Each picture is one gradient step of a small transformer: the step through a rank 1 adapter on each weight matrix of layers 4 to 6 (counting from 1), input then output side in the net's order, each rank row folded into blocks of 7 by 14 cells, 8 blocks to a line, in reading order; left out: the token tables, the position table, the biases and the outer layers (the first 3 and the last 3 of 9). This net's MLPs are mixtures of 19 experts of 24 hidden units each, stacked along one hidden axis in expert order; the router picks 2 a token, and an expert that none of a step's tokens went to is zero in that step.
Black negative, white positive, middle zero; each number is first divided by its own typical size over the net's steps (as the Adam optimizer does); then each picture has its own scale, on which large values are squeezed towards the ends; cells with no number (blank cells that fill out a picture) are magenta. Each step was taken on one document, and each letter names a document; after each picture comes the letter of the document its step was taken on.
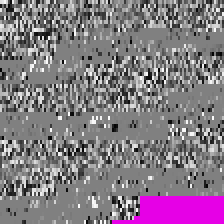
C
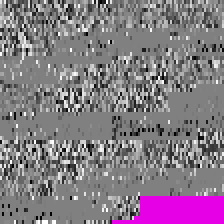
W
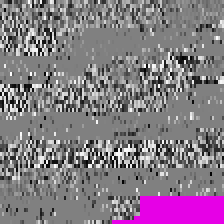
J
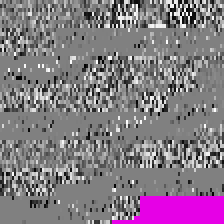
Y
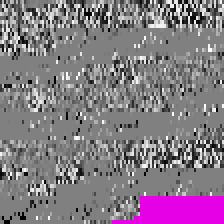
Y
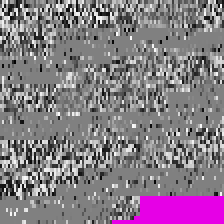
C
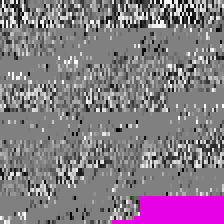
Y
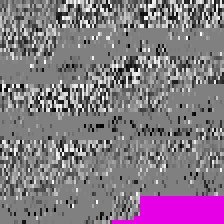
C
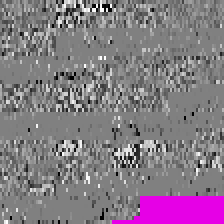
W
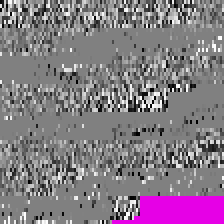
W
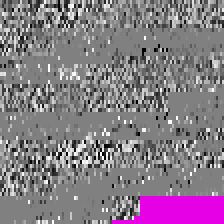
W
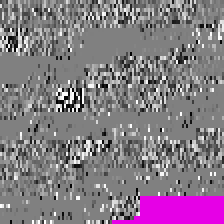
J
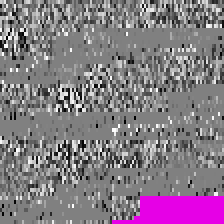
W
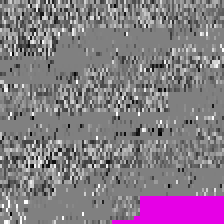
W
